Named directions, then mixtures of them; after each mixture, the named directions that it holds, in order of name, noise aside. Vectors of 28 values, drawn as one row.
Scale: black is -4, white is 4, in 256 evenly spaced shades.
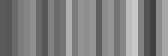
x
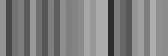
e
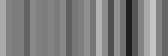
e, x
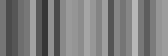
e, x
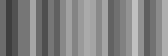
e, x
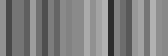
e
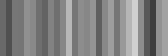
x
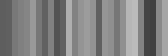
x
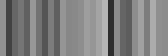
e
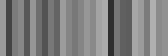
e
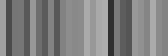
e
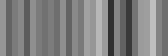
e, x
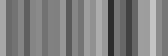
e, x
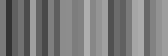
e, x
